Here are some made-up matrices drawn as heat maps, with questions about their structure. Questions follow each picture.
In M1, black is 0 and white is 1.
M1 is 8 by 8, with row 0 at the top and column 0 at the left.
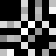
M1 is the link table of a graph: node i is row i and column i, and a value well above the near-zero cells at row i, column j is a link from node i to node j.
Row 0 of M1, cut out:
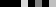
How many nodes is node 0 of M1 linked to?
3
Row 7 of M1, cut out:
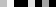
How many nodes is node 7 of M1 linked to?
4
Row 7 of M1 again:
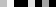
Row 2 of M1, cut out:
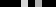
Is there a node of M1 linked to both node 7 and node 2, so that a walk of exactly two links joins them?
no
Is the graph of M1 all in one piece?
yes
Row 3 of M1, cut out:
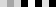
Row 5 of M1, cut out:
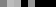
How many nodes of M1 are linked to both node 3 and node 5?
4
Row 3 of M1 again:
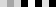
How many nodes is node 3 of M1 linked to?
5
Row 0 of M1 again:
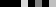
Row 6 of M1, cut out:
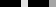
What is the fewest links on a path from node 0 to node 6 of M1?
2
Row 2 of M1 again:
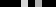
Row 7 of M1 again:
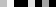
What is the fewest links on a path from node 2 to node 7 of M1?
3
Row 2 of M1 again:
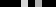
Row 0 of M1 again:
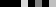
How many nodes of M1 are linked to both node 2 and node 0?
2
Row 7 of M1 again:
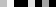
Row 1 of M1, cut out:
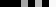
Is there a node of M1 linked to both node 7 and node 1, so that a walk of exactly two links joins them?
no
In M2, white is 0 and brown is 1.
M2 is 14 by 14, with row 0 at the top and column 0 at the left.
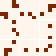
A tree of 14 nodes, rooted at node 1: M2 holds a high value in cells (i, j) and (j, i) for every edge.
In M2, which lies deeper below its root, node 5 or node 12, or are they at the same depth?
node 5
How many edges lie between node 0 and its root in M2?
2
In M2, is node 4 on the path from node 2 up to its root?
no
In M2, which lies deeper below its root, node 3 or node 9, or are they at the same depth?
node 9
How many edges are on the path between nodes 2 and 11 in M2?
2
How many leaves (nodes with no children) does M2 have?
10
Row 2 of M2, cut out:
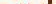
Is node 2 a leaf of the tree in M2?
yes
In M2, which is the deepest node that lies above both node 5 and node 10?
3
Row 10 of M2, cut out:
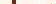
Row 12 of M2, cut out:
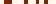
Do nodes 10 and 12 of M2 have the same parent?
no
